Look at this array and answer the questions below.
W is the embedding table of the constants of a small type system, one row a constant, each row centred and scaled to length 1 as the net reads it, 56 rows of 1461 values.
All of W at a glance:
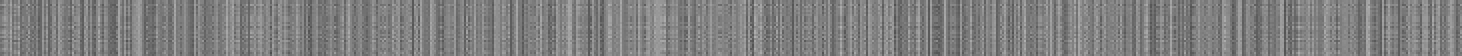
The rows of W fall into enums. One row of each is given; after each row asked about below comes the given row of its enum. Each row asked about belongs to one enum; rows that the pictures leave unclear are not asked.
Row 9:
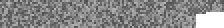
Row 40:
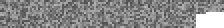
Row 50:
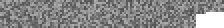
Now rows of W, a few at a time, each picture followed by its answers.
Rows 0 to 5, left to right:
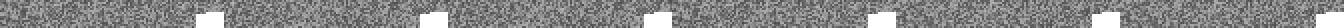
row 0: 40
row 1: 9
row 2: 9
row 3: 40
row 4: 50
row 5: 50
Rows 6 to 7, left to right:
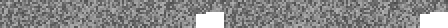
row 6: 9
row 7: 9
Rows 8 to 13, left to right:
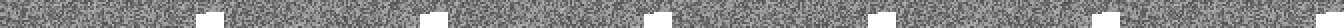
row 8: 40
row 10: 9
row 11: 50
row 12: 9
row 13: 40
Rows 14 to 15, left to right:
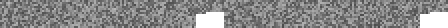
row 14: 9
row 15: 50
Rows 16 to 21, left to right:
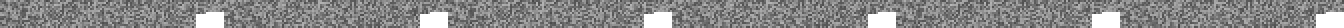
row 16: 40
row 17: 50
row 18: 40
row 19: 50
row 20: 40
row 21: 50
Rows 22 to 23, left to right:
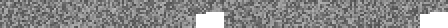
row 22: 9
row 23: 50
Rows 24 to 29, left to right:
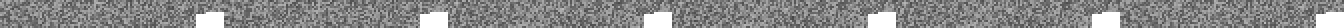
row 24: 50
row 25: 40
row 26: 9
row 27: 9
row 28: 9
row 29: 50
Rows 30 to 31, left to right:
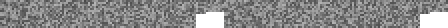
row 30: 40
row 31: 50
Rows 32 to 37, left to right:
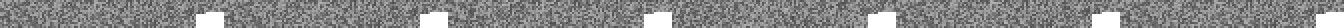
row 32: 50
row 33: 50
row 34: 40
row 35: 9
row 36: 50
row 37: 50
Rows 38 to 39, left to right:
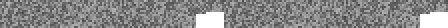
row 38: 9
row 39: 9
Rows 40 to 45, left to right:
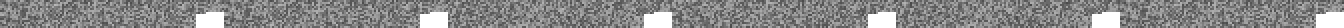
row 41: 40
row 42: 9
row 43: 50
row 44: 9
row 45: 40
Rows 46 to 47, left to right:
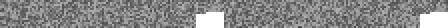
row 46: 40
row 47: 9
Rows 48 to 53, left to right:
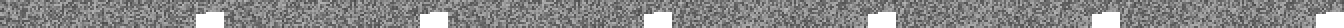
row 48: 40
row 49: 50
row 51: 9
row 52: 9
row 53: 9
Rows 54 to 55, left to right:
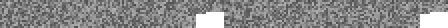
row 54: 9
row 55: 40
